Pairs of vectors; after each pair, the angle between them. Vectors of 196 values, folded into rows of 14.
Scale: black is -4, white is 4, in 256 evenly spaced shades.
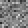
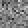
orthogonal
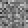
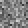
orthogonal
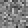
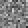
nearly parallel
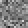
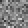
nearly opposite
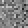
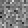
partly opposed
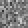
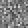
partly aligned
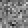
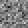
orthogonal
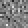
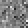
orthogonal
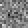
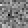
nearly parallel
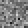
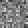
partly aligned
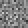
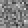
partly opposed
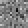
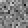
partly aligned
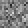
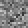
partly aligned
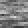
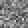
orthogonal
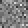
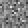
orthogonal
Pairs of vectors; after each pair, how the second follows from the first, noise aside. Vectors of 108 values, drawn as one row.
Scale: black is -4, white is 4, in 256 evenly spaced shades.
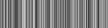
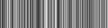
wrapped around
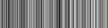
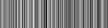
shuffled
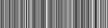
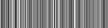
wrapped around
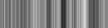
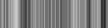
wrapped around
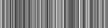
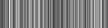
wrapped around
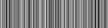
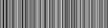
wrapped around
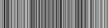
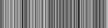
wrapped around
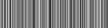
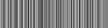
shuffled
